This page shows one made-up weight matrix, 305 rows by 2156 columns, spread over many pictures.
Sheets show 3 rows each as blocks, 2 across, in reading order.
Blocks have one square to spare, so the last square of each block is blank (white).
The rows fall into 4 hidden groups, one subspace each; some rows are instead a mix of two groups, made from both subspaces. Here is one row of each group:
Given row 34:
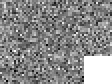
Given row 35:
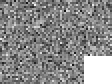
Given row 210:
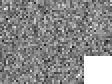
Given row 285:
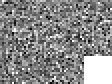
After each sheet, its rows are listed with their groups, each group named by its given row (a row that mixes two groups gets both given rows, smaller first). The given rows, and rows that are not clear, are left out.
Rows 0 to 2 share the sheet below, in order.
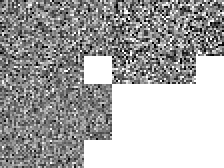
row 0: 210
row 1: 34
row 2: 35
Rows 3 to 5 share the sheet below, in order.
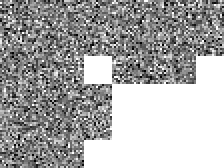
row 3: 35 and 285
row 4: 34
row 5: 34
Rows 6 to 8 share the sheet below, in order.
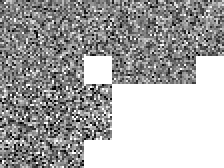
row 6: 210 and 285
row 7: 35 and 210
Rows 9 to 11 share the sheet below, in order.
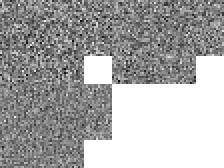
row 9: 285
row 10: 34
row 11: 35
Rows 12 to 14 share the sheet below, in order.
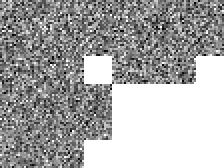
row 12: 210
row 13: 210
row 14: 210
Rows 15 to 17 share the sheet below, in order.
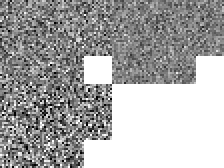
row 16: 210
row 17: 210 and 285
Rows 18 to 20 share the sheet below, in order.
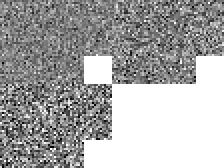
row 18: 35
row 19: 34
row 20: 210
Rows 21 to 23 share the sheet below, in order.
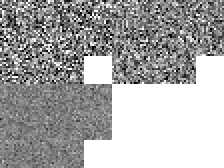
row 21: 35
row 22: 285
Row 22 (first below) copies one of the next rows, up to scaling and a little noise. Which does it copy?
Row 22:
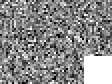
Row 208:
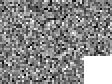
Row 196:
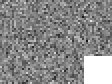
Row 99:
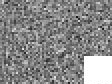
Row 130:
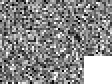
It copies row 196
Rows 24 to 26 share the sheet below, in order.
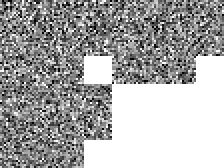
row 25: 210
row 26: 35 and 285
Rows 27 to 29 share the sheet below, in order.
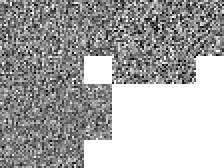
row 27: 35
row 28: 210
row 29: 35
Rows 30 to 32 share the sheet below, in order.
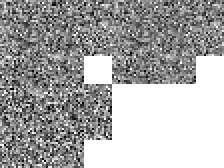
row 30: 34
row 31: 34
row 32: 285
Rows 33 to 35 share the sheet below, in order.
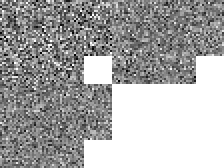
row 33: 35
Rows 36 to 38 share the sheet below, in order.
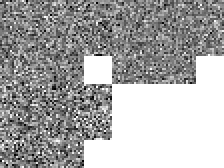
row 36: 34 and 285
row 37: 34 and 35
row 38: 34
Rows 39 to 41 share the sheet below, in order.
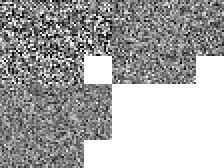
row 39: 285
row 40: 34
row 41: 285
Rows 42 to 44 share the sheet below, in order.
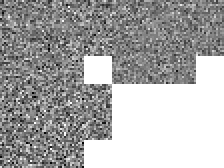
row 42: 34 and 35
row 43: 34 and 210
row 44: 35 and 210
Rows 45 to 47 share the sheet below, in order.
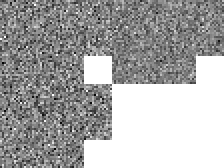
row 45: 35
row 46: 210
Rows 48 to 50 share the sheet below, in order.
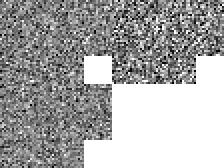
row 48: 210
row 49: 210
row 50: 34
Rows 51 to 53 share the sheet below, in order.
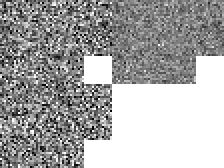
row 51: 34
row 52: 34 and 35
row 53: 285
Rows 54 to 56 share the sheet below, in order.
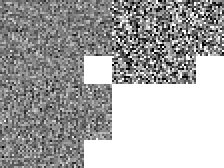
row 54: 34 and 285
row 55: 35
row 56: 35
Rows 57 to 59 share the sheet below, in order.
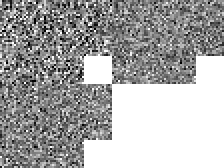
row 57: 210
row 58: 34
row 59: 35 and 210
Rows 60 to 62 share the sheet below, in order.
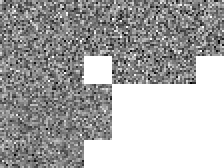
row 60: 34 and 210
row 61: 35 and 210
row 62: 34
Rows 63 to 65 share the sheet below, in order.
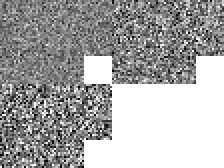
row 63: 34
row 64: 35 and 210
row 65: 210
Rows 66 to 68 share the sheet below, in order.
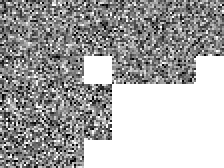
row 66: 34
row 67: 210
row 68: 35
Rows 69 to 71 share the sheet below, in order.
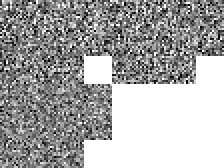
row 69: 210
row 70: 35
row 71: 210
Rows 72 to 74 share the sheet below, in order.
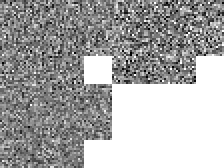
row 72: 35
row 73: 34
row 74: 34
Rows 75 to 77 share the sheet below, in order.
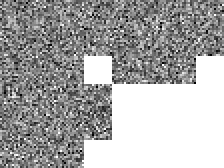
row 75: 35
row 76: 210
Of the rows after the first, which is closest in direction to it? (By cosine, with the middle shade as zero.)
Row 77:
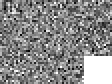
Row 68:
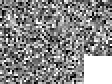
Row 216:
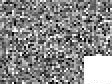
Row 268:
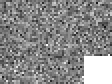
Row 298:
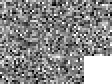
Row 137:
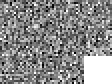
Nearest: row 268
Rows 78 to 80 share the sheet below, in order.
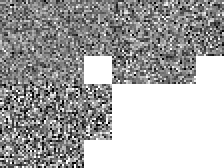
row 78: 285
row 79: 34
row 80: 35
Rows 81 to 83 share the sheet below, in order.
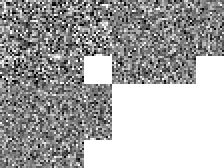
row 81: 34
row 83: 210 and 285
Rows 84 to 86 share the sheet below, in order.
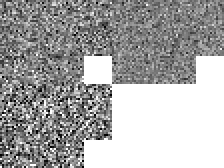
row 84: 34
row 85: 35
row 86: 210
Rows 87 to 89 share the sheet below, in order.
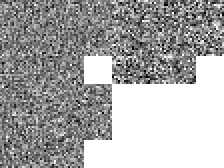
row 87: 35
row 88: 34
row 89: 285
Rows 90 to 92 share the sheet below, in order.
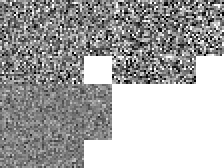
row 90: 35
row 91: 34
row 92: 35
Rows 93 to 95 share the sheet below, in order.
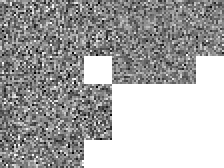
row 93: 35
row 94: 35
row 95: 34
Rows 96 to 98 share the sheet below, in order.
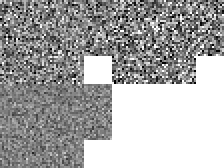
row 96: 35
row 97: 210
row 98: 285
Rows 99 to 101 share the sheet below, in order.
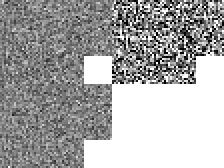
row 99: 285
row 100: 35 and 285
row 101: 285
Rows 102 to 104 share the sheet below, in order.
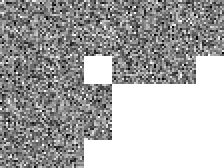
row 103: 35
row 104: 35
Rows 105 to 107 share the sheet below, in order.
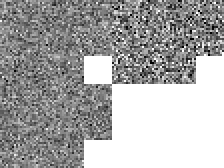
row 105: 34
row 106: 35 and 210
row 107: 34
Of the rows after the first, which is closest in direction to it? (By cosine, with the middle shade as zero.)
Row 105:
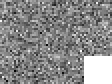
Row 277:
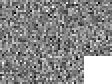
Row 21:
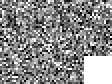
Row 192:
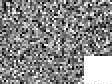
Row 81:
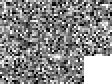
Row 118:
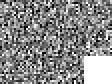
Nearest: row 81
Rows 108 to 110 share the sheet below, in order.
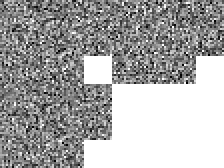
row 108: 285
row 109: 35
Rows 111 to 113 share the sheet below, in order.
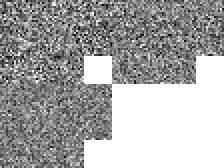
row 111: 34
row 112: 285
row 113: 210
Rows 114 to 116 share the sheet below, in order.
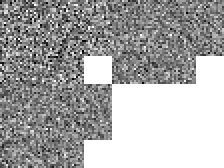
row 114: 35
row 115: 285
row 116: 34 and 285
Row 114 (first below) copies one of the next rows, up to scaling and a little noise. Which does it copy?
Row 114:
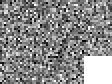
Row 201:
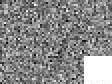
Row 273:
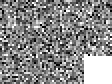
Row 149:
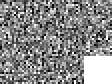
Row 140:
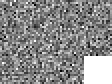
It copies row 201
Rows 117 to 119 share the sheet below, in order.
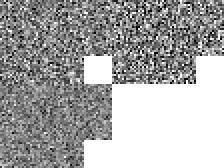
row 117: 210
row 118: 35
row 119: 210
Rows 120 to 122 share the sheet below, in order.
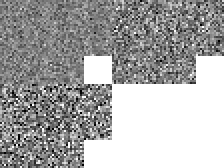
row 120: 210
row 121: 210
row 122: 34
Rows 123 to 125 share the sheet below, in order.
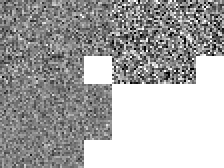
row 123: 34 and 285
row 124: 285
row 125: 210
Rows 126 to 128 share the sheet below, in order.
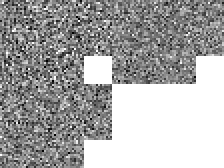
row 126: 285
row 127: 34
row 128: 35 and 210
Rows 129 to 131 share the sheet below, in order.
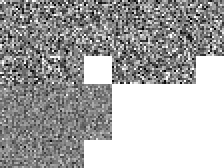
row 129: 34 and 35
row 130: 285
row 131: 35
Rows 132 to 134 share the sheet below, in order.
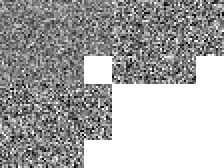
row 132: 285
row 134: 285
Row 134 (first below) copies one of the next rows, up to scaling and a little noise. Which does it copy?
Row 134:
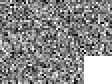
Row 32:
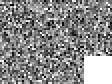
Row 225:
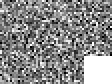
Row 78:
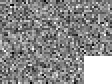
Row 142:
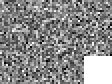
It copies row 78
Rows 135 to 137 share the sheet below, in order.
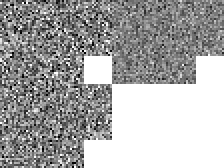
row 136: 35
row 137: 35
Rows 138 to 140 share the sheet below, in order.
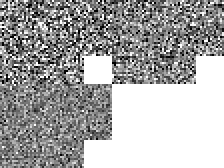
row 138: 210
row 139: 34 and 35
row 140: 35
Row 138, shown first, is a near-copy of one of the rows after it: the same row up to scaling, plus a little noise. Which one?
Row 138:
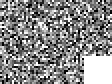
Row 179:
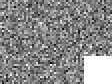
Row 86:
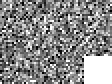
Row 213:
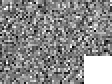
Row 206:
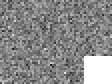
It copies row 179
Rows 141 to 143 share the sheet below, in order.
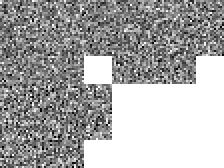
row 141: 34 and 35
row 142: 285
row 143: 35
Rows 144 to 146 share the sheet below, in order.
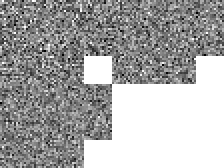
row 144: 34 and 35
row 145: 210
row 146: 35
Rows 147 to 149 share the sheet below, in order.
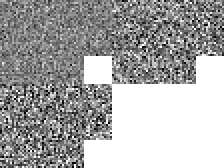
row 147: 35
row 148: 285
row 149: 35
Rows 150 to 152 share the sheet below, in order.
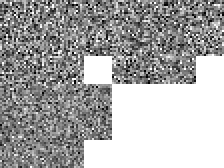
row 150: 35
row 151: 34
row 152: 34 and 285
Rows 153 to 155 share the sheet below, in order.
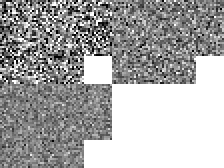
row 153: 34
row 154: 210 and 285
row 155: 34 and 210
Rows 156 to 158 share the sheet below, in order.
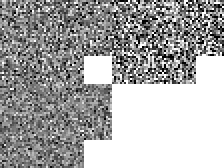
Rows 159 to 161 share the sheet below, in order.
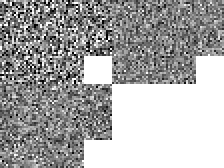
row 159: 35
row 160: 35
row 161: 34
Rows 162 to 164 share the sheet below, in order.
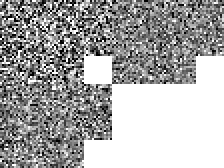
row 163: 34
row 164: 34
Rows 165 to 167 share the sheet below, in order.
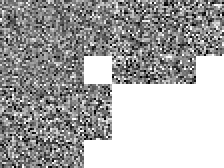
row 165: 35
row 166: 34
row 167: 285
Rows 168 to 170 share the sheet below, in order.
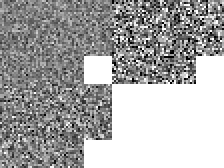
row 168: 285
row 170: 34 and 285
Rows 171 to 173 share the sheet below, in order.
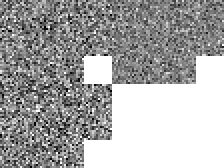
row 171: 210
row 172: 35 and 210
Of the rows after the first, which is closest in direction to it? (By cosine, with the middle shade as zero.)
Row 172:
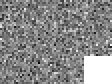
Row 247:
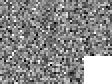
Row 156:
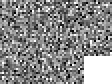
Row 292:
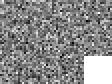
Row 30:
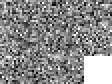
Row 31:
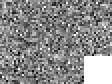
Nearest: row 156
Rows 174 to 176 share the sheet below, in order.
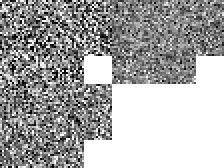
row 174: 285
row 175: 34
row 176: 285
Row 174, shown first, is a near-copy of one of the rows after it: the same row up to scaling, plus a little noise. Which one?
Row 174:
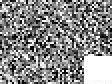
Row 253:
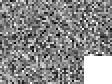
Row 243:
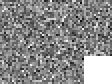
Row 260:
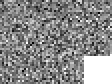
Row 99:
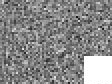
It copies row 253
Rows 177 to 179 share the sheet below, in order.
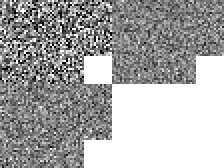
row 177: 34 and 35
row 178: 285
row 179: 210
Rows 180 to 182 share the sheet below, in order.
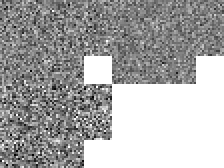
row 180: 210
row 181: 210
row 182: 34
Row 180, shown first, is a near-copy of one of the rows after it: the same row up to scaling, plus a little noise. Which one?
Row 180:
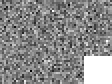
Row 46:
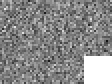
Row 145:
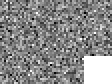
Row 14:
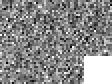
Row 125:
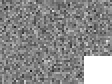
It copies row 125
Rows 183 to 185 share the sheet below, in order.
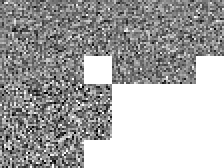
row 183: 285
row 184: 285
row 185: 285
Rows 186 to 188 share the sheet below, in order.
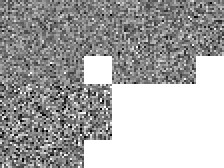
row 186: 210
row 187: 35 and 285
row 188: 210
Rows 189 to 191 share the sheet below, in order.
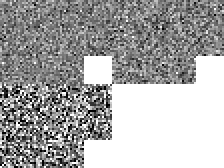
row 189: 35
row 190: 210
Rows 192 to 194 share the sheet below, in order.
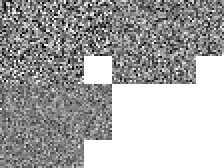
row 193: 285
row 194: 35
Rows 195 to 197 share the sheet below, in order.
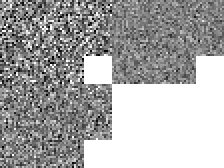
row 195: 210
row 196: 285
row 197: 35
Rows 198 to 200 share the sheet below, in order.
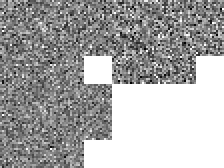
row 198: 210
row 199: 34 and 285
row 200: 210
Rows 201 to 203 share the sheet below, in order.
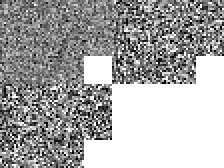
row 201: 35
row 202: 285
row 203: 34
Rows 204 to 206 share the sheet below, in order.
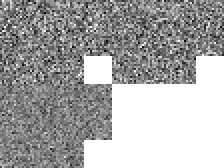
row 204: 210
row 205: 285
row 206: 210
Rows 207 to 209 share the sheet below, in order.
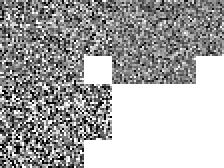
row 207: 35
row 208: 285
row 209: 35 and 285
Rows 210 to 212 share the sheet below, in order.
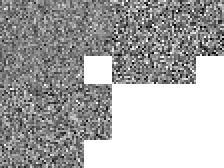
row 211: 35
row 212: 285
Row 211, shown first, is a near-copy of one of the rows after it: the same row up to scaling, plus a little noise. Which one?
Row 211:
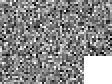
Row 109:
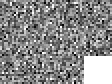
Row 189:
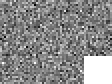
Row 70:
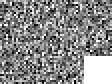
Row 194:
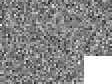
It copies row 189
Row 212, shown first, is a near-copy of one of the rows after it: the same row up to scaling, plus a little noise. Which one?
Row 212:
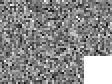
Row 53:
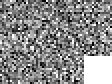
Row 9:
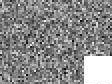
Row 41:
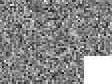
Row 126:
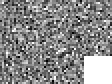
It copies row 41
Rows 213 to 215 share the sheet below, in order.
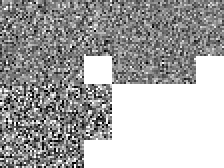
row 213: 210
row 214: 35 and 210
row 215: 35
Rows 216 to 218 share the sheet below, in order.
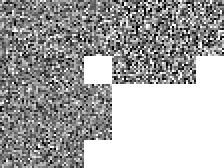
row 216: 285
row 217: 35
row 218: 35 and 210
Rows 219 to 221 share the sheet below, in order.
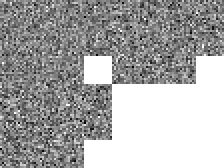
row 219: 35
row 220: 35 and 210
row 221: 35
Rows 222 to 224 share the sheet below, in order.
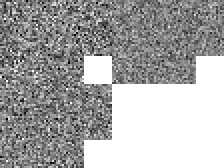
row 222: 34
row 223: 35 and 210
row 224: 35 and 285
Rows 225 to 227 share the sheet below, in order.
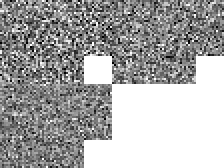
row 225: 285
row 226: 34 and 35
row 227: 285
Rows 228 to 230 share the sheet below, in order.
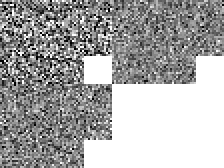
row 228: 285
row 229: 210
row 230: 35
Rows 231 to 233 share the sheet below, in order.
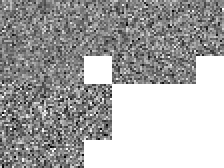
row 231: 210
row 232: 35 and 285
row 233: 210
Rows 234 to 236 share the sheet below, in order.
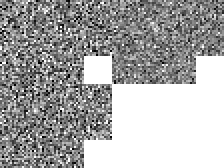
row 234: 35 and 210
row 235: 210
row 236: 35
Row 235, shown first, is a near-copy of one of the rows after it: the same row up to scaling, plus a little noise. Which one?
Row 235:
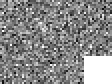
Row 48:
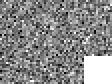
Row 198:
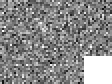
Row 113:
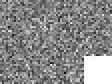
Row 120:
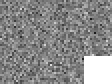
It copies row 198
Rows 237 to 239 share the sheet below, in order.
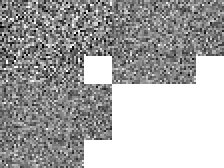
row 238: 34
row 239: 34
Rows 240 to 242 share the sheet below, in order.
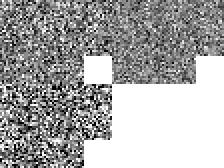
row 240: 210
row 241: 35 and 210
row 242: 34
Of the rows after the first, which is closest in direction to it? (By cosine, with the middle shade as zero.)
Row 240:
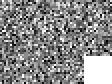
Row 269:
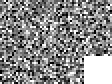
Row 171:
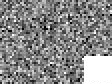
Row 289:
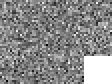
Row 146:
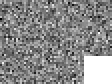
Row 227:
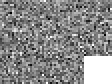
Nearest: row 269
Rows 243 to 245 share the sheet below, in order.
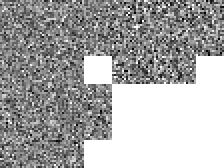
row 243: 285
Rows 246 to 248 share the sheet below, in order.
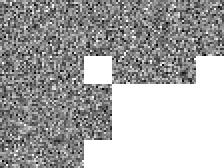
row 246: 35
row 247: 210
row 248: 34
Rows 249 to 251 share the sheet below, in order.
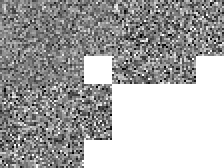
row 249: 34
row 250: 34 and 285
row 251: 34
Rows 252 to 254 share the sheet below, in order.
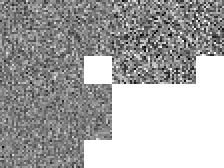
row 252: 285
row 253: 285
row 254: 35
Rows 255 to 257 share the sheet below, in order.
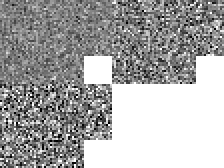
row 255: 285
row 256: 34 and 285
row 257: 35
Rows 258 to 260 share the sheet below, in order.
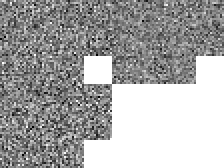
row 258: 35
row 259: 34
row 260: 285
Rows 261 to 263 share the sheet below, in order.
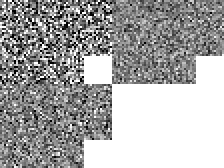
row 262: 285
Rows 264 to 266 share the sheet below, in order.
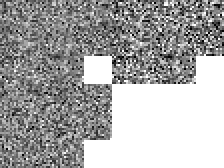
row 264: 34
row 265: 34
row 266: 285
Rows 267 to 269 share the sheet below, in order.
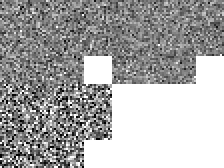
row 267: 35 and 210
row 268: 34
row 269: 210
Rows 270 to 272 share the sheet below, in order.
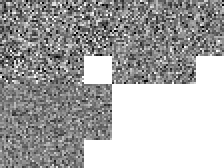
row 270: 34
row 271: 210
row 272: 285
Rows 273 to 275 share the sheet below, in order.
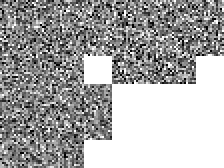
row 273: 35
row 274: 35 and 285
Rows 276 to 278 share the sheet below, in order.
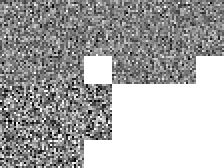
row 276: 35
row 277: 34 and 35
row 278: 35
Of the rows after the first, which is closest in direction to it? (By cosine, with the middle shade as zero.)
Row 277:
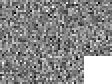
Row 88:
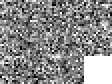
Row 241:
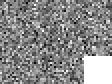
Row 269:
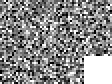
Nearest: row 88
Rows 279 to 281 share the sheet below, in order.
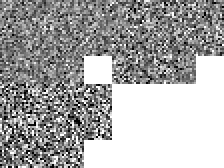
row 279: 210
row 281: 285
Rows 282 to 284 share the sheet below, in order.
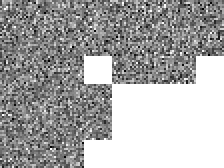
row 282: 210
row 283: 35
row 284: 210
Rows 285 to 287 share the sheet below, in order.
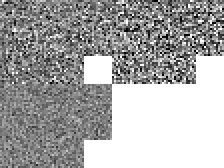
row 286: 285
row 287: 285
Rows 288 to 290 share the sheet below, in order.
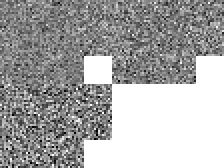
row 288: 34 and 210
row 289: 34
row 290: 285
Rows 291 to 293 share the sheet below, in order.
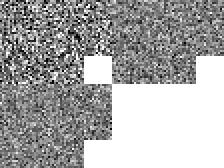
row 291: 285
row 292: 34 and 285
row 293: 35
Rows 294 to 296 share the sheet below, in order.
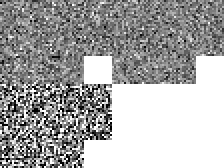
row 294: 34 and 35
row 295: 285
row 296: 35
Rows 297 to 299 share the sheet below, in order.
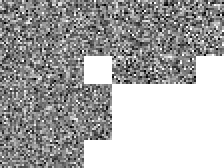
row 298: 34
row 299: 35 and 285
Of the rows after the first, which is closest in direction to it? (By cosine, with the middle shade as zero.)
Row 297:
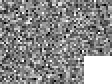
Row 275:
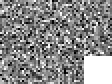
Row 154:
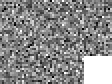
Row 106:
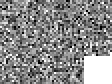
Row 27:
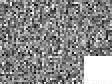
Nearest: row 27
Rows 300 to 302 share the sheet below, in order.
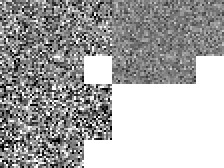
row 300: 34 and 35
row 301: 34
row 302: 34
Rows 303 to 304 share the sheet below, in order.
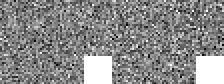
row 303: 35
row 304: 35 and 210
